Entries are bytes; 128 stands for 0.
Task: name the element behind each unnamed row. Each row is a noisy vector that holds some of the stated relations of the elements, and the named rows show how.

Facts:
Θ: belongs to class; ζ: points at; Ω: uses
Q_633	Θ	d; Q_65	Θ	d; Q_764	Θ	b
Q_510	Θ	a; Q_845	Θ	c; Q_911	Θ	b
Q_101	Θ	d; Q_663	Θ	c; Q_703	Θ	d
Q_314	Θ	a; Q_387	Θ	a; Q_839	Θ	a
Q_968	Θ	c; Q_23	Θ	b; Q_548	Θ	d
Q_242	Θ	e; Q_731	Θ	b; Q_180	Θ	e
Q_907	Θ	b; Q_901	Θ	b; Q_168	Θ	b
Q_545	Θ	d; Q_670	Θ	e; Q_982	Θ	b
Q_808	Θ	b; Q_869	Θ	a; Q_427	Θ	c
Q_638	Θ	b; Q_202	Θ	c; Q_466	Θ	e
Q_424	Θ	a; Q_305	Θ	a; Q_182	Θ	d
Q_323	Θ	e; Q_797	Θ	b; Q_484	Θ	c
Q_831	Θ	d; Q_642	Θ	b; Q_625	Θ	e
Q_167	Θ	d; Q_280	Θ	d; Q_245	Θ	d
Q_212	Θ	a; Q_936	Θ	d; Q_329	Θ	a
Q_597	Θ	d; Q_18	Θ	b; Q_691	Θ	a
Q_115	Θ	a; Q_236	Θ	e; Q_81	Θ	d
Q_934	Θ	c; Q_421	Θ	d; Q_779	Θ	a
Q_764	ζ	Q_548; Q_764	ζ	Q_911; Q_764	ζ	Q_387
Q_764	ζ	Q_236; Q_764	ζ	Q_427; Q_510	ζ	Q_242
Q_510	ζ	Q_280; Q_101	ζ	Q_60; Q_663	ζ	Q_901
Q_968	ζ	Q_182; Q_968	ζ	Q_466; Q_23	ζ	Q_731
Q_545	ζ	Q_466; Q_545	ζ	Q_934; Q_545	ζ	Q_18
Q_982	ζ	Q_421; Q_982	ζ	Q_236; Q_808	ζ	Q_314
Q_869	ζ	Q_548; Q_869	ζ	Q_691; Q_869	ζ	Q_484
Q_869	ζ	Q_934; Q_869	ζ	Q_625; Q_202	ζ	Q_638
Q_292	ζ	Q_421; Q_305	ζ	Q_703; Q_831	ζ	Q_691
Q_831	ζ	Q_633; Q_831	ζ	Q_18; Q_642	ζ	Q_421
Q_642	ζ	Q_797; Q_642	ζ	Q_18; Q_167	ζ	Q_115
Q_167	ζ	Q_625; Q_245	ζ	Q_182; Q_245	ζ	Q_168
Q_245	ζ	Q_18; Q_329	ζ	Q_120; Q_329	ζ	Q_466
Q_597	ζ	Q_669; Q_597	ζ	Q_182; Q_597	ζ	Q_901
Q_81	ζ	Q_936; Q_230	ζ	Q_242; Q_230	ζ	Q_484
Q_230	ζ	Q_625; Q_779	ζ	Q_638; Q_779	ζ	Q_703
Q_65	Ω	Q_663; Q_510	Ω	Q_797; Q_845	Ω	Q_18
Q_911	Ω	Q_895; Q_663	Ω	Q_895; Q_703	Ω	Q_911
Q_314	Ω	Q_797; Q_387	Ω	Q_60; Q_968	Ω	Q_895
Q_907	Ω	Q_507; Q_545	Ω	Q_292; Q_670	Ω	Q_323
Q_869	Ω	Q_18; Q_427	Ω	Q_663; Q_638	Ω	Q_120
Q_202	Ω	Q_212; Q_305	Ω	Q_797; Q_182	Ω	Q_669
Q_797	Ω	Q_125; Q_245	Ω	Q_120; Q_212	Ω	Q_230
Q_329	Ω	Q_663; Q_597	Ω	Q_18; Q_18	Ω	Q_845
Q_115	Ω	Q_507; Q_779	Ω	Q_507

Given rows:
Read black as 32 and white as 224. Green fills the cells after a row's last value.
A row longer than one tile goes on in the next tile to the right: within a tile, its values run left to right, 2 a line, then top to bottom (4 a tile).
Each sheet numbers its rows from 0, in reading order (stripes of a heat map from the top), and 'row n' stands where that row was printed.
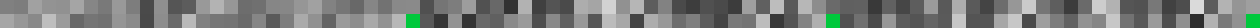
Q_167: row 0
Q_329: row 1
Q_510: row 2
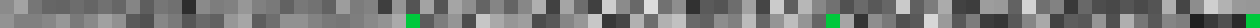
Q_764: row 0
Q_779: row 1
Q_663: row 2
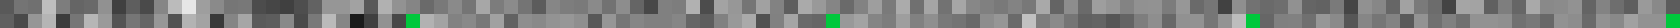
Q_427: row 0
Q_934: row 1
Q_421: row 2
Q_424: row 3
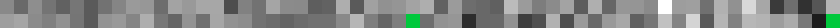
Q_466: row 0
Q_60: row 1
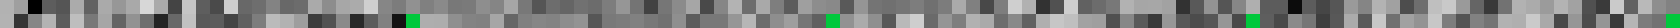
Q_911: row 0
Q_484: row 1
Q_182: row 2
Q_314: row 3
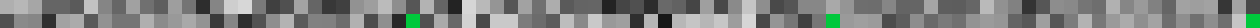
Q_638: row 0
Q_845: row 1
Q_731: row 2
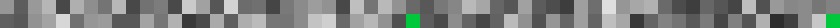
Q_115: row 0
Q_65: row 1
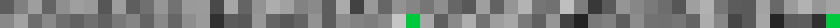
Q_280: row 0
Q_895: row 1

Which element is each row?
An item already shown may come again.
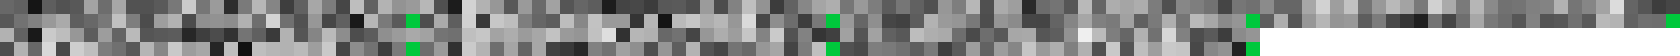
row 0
Q_305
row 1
Q_845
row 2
Q_808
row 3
Q_292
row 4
Q_845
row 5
Q_545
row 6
Q_387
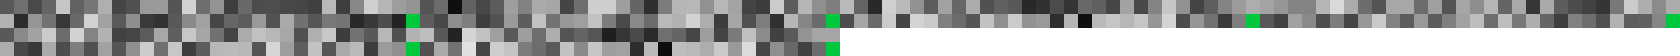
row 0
Q_663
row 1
Q_314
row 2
Q_845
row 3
Q_670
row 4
Q_212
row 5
Q_845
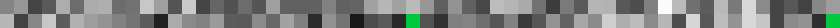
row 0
Q_968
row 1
Q_387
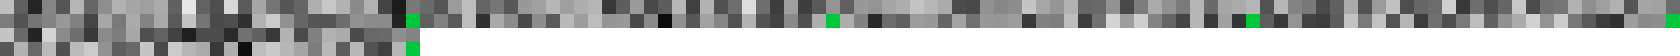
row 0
Q_703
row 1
Q_597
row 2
Q_202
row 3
Q_797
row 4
Q_18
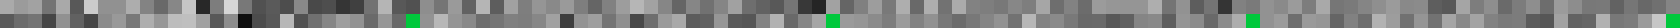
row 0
Q_245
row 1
Q_101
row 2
Q_421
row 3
Q_831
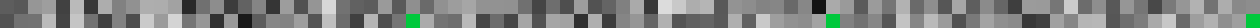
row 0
Q_869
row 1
Q_230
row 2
Q_507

